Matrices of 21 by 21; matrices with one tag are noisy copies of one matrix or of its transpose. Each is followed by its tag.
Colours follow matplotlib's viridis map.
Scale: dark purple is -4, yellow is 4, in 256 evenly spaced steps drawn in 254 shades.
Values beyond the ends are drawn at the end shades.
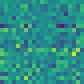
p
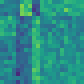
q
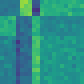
q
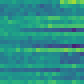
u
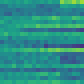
u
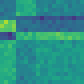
q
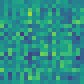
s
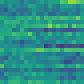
u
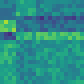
q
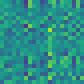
p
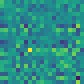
p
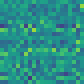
p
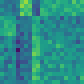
q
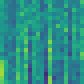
u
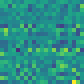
p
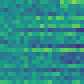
u
